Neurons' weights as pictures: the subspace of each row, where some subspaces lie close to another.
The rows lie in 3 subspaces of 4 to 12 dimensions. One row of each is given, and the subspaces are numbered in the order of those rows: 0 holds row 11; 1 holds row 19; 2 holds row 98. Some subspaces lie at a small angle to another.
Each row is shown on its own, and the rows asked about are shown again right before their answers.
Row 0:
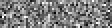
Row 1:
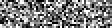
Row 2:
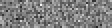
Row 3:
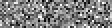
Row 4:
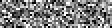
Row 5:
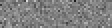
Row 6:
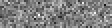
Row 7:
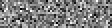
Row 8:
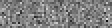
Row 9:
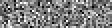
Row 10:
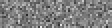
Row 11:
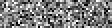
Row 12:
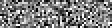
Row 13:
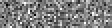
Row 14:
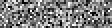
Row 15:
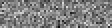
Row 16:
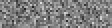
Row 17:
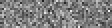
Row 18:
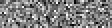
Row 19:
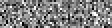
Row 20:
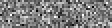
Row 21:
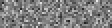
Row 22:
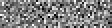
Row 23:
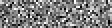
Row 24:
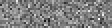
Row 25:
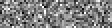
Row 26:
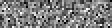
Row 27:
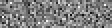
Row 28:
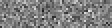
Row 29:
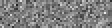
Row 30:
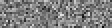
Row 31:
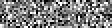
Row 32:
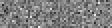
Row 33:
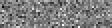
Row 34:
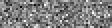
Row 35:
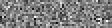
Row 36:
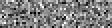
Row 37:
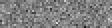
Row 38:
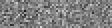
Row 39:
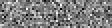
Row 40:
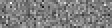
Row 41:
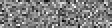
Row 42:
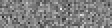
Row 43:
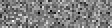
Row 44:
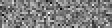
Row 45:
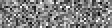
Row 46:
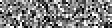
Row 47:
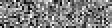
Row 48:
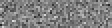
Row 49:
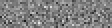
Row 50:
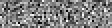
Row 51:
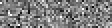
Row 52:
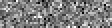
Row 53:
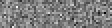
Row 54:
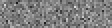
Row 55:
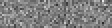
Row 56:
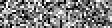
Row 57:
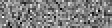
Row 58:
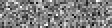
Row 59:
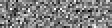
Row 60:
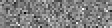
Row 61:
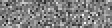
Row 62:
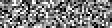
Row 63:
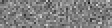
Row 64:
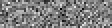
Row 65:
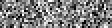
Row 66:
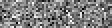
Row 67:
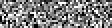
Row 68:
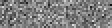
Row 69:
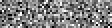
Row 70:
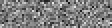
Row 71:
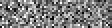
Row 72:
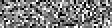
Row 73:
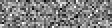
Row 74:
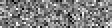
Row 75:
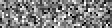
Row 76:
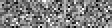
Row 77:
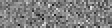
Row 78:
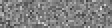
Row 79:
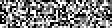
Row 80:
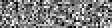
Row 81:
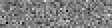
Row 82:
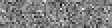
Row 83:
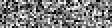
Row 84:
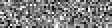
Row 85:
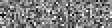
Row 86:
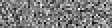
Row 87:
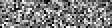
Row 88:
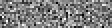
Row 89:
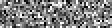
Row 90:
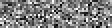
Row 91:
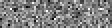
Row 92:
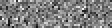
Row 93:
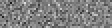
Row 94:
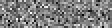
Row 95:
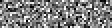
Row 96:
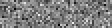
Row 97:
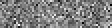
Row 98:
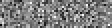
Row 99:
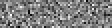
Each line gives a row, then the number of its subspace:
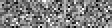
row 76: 0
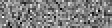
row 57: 0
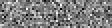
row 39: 0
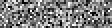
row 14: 0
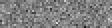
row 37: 1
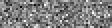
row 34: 2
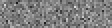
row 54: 2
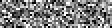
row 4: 2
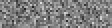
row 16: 2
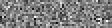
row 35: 1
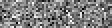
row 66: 2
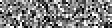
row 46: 1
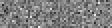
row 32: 1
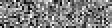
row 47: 2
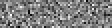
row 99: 2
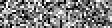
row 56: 1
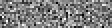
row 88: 1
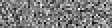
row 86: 2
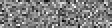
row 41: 0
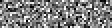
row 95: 1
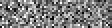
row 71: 2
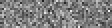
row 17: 1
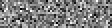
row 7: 1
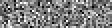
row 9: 2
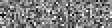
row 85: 1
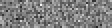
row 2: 2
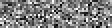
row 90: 2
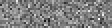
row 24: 2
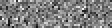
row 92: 2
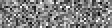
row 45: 2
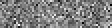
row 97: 1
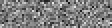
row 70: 0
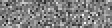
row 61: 0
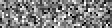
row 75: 2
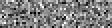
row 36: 2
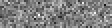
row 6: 1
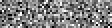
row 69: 1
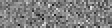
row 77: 1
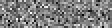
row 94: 2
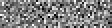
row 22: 1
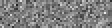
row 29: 2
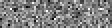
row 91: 2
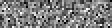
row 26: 2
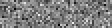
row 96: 2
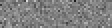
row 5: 2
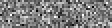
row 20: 1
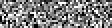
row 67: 2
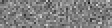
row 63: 1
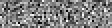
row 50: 2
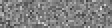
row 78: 2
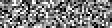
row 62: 2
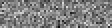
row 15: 2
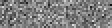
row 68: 1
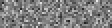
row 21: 1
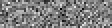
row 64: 0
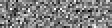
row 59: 2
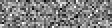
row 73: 0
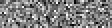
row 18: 1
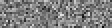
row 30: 1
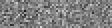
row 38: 1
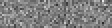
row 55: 1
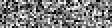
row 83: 0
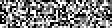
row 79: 0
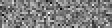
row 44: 2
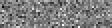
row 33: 0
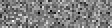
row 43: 1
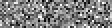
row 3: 1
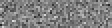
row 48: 1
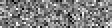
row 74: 2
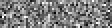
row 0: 1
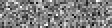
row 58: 2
